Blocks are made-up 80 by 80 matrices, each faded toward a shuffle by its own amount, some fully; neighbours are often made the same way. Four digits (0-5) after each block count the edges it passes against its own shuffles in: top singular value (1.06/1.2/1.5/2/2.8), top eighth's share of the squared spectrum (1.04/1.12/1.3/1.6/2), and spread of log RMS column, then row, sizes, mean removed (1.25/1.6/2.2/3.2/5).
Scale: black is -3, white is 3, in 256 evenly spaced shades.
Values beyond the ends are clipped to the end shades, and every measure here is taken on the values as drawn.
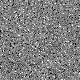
0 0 0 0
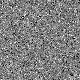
0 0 0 0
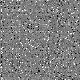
3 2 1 0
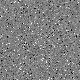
2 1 0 0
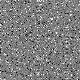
3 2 1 0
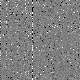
3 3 2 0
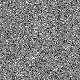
3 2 0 0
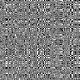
5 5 4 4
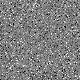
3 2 0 0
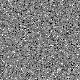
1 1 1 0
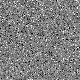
0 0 0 0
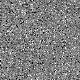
0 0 1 1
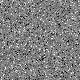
0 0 0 0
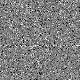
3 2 0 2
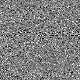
3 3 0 2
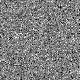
3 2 0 1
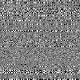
4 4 1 4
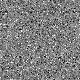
2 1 0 1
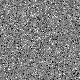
1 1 0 0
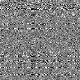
4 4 1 4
